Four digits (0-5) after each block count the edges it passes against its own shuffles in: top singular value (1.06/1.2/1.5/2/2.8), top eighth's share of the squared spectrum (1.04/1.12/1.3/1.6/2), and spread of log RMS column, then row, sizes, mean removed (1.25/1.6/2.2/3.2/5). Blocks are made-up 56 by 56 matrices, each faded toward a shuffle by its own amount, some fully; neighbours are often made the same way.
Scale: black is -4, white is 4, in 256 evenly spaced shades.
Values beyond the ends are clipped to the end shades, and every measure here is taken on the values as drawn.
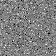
2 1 0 0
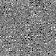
3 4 1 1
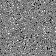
0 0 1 0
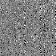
2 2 3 0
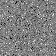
0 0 0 0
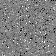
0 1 1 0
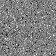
0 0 0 0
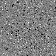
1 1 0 0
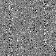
1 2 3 0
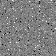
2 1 1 0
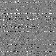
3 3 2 3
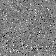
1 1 0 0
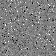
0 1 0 0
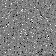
0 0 0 0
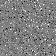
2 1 0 0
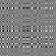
5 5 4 4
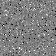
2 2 0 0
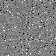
2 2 0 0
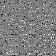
3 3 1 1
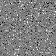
2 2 0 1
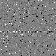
3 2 0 1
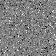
1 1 0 0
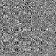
4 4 2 2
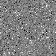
2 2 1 0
